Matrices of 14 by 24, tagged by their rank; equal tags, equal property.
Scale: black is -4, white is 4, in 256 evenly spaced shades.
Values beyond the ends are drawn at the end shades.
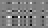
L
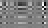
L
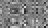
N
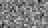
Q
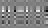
L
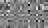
N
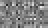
N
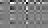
L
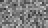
Q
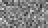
Q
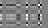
L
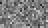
Q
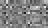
N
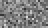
Q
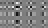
L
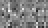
N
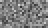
Q
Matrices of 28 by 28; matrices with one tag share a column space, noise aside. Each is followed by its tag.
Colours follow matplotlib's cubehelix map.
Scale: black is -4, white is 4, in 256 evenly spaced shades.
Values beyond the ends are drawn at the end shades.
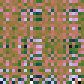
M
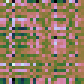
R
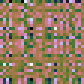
R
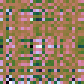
M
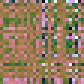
R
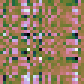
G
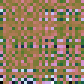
M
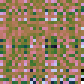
M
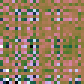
M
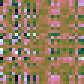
G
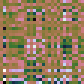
M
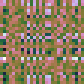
G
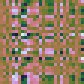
G
